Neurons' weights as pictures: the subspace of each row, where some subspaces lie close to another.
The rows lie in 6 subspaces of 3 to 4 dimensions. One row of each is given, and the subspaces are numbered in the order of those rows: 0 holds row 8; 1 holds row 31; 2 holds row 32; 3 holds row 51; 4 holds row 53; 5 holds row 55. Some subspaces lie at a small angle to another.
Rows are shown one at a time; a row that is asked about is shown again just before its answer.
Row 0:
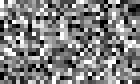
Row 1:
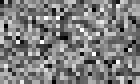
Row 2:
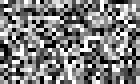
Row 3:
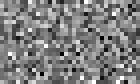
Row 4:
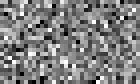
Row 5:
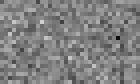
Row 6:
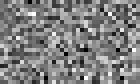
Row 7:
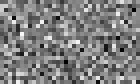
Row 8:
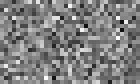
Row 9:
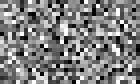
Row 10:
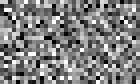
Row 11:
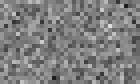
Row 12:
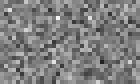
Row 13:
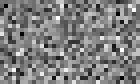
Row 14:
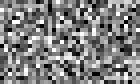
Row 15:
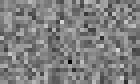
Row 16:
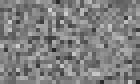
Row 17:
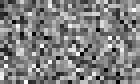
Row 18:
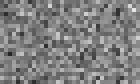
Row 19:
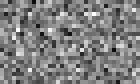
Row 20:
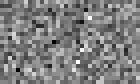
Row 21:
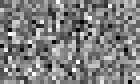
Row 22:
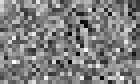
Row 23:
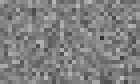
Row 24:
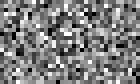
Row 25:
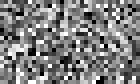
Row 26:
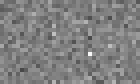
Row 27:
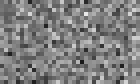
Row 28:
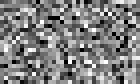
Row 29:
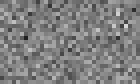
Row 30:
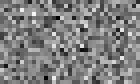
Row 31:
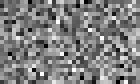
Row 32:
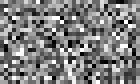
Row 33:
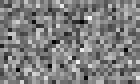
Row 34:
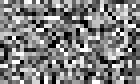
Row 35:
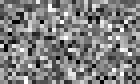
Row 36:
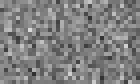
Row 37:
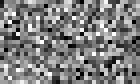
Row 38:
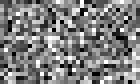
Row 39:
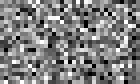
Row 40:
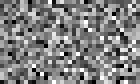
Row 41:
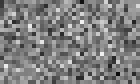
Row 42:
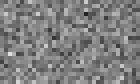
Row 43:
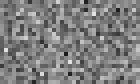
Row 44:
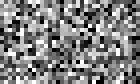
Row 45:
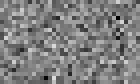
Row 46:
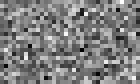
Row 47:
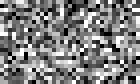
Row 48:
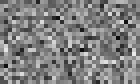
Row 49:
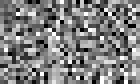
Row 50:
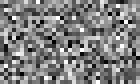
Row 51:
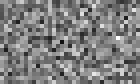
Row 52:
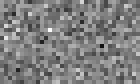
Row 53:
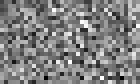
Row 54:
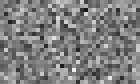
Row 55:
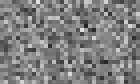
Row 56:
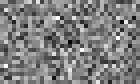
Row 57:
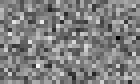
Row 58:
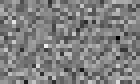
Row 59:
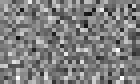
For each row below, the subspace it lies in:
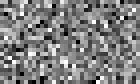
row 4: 0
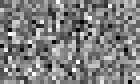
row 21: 1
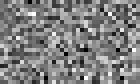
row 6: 2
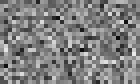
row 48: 2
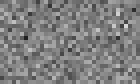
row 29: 3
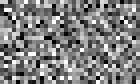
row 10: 0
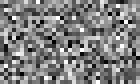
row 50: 2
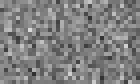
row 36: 1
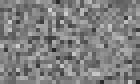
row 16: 3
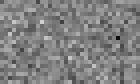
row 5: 5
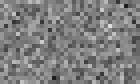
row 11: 4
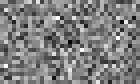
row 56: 0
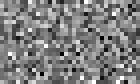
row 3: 1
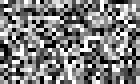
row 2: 2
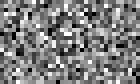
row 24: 4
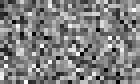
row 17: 4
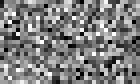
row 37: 4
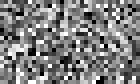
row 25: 0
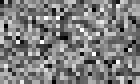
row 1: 4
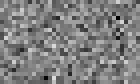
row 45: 0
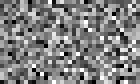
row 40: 1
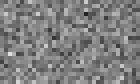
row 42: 5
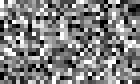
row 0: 4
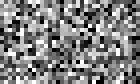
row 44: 5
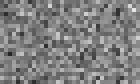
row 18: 5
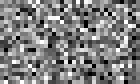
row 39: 5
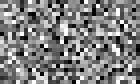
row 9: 3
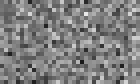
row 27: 5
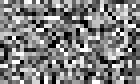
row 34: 2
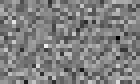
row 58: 1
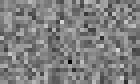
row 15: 2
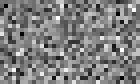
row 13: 0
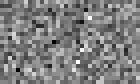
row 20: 1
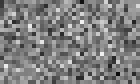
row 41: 4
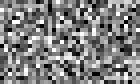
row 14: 3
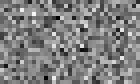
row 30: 0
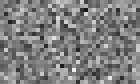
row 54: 3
